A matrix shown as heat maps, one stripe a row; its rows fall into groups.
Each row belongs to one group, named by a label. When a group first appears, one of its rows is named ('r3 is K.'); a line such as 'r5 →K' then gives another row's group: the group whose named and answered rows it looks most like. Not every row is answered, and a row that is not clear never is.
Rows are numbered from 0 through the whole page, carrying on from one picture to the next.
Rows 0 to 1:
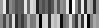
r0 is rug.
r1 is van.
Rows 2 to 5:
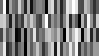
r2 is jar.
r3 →rug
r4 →jar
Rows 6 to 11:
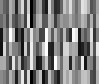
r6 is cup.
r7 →cup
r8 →rug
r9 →rug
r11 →cup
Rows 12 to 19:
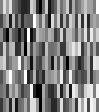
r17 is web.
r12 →rug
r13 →van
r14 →cup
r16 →web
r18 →rug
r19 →van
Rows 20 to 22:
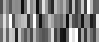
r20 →rug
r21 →web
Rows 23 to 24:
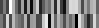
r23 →jar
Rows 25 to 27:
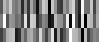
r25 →rug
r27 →jar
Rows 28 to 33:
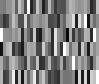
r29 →van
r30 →web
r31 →rug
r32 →cup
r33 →van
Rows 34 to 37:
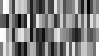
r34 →web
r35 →cup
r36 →web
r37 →rug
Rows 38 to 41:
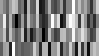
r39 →jar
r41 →van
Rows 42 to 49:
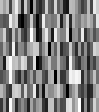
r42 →web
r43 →rug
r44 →rug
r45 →van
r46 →web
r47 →jar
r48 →web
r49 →jar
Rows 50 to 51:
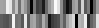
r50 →web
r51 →van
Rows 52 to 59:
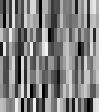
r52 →van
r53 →van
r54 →rug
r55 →rug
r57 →cup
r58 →cup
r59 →web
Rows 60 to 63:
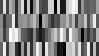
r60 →jar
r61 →van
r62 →web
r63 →jar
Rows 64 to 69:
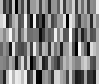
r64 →van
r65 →web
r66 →web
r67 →van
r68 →cup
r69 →web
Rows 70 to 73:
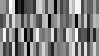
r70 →jar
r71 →van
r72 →jar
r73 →van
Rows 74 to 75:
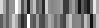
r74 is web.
